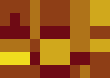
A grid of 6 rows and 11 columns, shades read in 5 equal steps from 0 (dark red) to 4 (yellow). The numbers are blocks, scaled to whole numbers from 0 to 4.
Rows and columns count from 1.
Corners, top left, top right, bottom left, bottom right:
1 3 1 1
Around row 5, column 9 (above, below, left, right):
2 2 0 1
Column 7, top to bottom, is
1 1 0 3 3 0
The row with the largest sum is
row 4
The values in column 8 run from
0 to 2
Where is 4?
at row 5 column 1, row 5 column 2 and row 5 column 3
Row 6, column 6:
0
